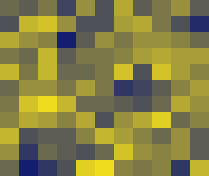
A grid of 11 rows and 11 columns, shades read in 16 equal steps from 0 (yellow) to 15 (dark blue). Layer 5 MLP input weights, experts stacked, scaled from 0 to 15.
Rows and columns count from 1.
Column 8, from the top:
10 4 6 5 11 12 11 4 7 6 8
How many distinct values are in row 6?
8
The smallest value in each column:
3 2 0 3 1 0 2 4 1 4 3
